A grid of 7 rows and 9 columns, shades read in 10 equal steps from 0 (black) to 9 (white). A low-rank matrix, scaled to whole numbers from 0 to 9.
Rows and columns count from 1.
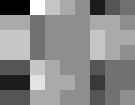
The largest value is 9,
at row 1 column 3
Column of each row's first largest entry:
3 1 1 1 3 3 3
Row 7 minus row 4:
-4 -4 2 1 0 0 -4 -2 0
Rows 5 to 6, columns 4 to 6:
6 5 5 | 6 6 5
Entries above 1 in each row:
6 9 9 9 9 7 9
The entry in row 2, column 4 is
5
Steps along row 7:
same up same down same down up up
